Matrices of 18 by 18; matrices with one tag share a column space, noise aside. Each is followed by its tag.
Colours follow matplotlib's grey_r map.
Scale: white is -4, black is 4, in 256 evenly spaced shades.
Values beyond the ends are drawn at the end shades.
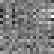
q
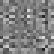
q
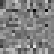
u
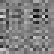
q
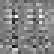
q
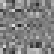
u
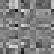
u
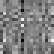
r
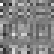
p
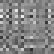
q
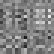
q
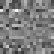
u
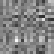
r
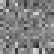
u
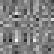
r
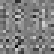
q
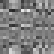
u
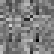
r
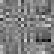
r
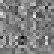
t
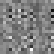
q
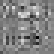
t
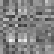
r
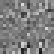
u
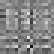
q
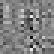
q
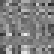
p
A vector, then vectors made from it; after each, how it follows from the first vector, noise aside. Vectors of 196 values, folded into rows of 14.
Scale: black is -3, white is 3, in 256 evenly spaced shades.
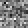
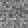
shrunk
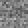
shrunk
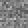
shrunk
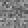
shrunk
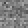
shrunk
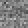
shrunk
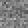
shrunk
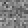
shrunk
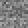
shrunk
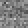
shrunk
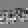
partly zeroed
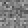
shrunk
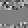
partly zeroed
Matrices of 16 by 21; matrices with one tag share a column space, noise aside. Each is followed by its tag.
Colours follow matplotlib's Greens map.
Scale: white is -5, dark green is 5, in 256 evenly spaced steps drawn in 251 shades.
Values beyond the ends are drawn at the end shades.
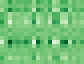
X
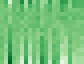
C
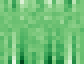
C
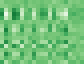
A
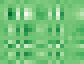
A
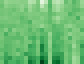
C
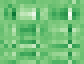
A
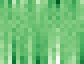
C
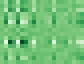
X
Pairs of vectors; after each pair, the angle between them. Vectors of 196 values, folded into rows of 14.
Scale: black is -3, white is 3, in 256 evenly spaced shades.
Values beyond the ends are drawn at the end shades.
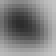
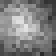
nearly opposite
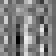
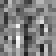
nearly opposite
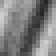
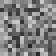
orthogonal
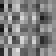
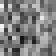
nearly opposite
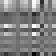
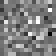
orthogonal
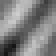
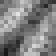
nearly parallel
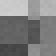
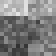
nearly parallel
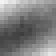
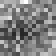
partly aligned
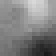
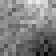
nearly parallel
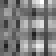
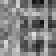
nearly opposite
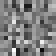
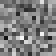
partly aligned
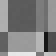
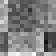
nearly parallel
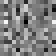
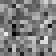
orthogonal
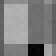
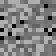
orthogonal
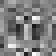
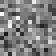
orthogonal
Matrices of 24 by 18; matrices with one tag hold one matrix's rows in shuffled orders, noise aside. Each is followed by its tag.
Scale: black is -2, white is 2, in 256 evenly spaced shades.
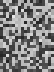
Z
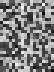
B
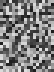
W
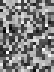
Z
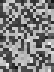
Z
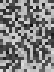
B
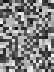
W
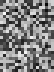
W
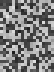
W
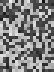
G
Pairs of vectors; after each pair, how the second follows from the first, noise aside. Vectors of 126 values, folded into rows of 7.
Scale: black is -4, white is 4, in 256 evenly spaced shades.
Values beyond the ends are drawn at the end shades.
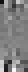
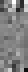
reversed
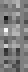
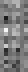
copied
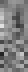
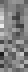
copied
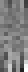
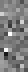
shuffled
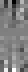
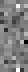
shuffled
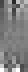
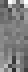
reversed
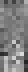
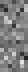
shuffled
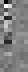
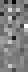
shuffled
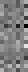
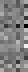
copied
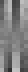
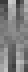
reversed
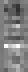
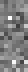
shuffled
